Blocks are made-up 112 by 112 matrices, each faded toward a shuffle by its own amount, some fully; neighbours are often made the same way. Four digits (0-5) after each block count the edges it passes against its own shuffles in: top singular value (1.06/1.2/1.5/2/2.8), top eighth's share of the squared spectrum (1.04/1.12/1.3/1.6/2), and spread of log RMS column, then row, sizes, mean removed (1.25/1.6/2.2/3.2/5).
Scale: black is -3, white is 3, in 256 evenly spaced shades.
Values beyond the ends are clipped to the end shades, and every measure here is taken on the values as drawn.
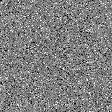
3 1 0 0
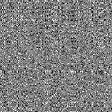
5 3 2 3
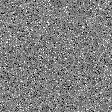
0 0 0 0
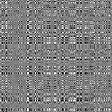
5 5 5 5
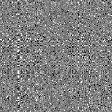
5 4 3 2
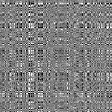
5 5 4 4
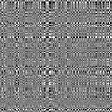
5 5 4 4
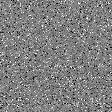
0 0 0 1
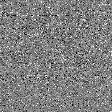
1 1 0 3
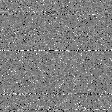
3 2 0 2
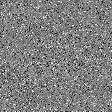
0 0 0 1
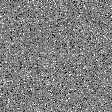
0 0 0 0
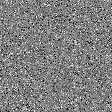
0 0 0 0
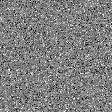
3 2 0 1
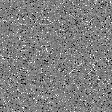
3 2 1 1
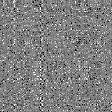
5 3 2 2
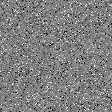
2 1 0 0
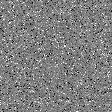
2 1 0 0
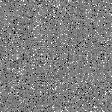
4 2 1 1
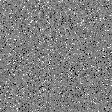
3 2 1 0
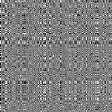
5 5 4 4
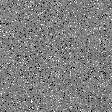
3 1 1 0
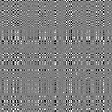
5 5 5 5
